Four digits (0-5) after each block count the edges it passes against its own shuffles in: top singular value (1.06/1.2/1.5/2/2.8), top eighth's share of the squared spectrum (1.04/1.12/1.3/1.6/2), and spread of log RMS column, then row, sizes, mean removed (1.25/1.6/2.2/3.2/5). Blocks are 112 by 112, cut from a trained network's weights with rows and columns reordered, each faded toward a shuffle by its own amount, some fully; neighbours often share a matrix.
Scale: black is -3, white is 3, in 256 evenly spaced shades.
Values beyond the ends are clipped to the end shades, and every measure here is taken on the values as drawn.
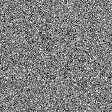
2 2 1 1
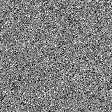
0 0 0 0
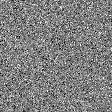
0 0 0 0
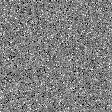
0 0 0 0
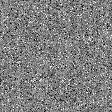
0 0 0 0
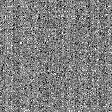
3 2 0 2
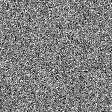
0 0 0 0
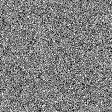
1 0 0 0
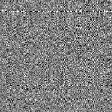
4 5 3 3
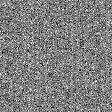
1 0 0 0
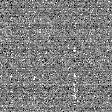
3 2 2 1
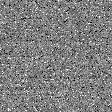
1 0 0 0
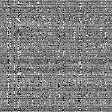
4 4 4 2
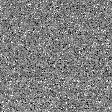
1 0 0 0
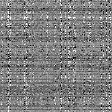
4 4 4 2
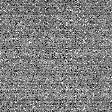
3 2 2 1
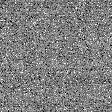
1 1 0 0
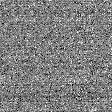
2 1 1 0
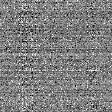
4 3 3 0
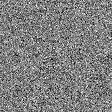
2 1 0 0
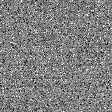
1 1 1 0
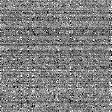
4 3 3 1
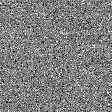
1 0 0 0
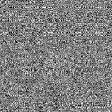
4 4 1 3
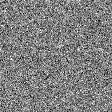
2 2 0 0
